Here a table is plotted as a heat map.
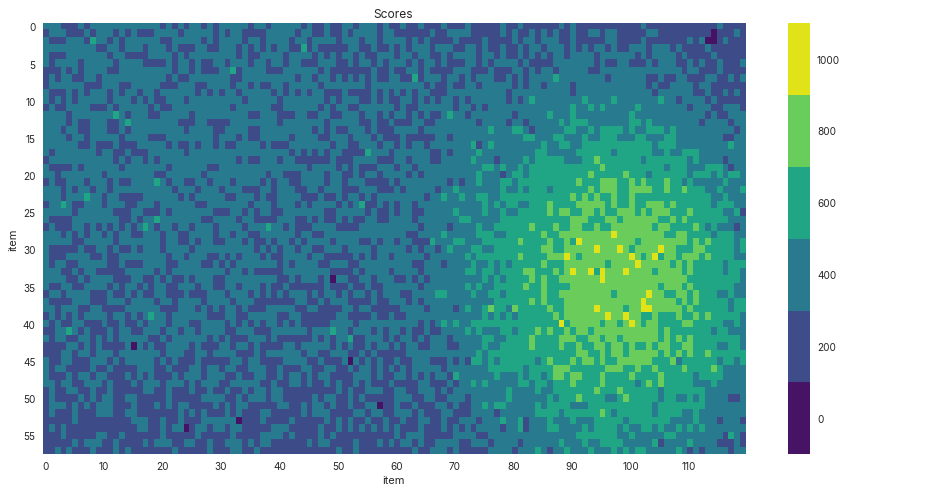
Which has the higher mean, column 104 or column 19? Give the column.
104
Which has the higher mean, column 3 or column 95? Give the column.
95
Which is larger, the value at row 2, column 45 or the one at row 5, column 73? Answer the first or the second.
the second
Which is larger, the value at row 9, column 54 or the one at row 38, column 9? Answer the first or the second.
the second
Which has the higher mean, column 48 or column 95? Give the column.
95
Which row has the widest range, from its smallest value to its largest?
34
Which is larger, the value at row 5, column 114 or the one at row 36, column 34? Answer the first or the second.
the second
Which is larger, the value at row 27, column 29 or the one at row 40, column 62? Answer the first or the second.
the second
